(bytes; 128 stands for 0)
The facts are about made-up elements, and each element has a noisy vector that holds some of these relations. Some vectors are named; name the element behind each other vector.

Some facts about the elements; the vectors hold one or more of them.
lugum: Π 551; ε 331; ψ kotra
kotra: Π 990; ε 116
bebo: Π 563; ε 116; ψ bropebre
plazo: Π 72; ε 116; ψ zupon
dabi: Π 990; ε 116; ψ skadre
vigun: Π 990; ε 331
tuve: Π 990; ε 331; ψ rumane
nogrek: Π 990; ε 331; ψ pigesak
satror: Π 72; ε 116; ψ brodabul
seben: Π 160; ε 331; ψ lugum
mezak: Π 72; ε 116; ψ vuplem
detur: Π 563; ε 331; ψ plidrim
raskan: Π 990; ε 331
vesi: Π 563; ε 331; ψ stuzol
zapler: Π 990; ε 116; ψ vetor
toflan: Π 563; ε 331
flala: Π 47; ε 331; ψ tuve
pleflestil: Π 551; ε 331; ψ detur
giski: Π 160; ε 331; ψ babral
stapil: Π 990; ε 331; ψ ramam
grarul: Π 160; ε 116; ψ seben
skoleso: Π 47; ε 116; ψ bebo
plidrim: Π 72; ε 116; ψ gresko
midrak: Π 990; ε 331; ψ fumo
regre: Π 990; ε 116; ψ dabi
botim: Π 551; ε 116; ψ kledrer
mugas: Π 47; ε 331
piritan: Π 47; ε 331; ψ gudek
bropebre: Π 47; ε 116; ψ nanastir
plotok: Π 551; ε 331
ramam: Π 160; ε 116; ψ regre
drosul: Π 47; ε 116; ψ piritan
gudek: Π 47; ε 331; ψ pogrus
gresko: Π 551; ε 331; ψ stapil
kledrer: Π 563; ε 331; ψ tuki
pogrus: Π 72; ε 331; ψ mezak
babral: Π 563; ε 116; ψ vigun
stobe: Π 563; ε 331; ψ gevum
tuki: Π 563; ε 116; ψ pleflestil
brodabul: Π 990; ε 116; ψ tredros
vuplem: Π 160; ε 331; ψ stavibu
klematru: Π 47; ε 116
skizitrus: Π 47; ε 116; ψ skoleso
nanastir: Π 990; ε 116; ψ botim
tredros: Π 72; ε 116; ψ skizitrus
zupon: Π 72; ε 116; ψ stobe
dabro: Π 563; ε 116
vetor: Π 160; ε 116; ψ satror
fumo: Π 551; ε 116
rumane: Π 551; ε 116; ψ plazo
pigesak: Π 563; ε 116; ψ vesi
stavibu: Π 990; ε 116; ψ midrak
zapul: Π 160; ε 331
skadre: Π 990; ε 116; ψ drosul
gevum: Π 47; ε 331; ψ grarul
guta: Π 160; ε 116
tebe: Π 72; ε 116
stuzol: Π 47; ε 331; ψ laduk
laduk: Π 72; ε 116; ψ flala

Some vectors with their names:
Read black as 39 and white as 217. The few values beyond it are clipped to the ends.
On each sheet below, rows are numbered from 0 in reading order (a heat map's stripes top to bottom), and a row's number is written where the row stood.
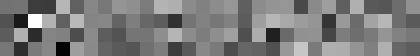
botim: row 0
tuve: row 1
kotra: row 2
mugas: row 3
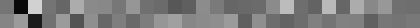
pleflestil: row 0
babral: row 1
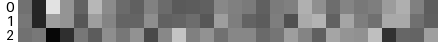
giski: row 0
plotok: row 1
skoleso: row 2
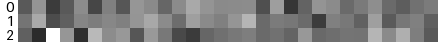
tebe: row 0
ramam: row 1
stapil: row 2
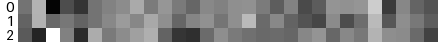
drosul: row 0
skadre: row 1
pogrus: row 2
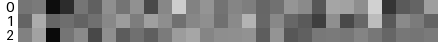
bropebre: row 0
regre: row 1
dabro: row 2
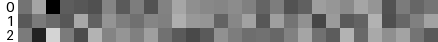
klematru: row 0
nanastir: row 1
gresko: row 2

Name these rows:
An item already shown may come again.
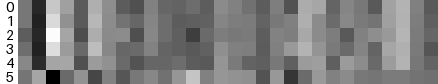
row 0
zapul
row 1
giski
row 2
nogrek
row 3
seben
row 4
toflan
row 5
fumo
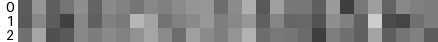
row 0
zapler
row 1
plidrim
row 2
ramam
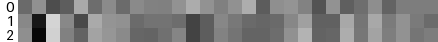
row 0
vetor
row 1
detur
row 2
kledrer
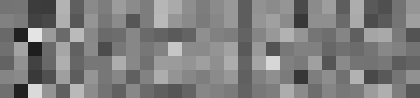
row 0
botim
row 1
bebo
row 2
seben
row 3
guta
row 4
rumane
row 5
tuki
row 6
giski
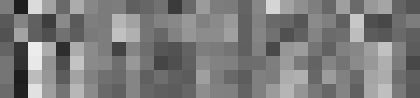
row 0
stobe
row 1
plidrim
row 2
mezak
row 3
midrak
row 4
vuplem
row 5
lugum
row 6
seben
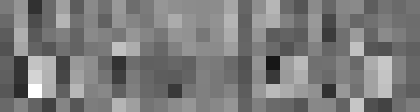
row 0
pigesak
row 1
grarul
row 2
stavibu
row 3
mezak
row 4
vigun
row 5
raskan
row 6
tuve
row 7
plidrim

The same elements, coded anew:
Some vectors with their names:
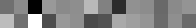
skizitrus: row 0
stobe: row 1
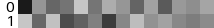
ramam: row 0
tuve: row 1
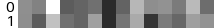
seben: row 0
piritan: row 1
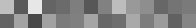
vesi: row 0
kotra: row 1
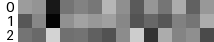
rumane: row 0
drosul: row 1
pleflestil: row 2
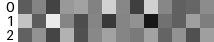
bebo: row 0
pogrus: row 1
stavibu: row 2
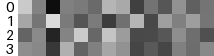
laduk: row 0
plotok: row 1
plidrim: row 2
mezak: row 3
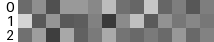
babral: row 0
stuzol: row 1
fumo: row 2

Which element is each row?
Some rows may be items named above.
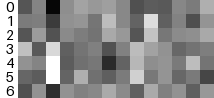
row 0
drosul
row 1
pigesak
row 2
vetor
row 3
vesi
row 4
seben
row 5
detur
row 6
zapler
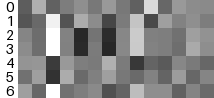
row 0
grarul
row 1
stapil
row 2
vuplem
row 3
vuplem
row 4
tebe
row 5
fumo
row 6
toflan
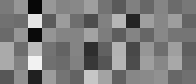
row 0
klematru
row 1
gresko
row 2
klematru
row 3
mugas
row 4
lugum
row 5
botim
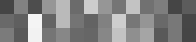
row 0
tuki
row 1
detur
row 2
kledrer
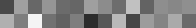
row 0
guta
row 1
lugum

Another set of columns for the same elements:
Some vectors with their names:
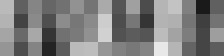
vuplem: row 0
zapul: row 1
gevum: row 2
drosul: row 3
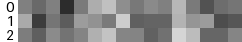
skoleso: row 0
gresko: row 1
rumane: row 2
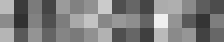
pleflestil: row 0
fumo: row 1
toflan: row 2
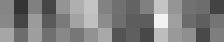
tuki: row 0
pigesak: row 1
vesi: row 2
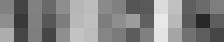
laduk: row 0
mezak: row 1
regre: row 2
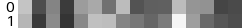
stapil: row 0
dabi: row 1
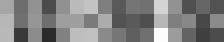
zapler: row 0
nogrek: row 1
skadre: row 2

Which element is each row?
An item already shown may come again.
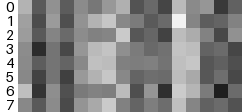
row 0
toflan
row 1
kotra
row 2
seben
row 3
plidrim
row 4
tebe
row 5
botim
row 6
pogrus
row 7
bebo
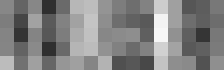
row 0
klematru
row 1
pigesak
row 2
fumo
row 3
klematru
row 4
tuve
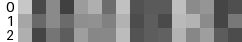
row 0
stapil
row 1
lugum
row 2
detur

